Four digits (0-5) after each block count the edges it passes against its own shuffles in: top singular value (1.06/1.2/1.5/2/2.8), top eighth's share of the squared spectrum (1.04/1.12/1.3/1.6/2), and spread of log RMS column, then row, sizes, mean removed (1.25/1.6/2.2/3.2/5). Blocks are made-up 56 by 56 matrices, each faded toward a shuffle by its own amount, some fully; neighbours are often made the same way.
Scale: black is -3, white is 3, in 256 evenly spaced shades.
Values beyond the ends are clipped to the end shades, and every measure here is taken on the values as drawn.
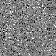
3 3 1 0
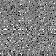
3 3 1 1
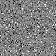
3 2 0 0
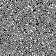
0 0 0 0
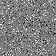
0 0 0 0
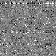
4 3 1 2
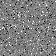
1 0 0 0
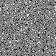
0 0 0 0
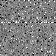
3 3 0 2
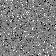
0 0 0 0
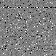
3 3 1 1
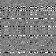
4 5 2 4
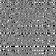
4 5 1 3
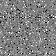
2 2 0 1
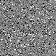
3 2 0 1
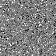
1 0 0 0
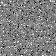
0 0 0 0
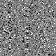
3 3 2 0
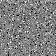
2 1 0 0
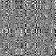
4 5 3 2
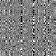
4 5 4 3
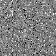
2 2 1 1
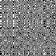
4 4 3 2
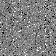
2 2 1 0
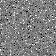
2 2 1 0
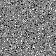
0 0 0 0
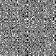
4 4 3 2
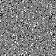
3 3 1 0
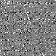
3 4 2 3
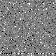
3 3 0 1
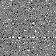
3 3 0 1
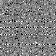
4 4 1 3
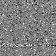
2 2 0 1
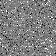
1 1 0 0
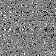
3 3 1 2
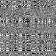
4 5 2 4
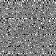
3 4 0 2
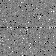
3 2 0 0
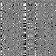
4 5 3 2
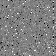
2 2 0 0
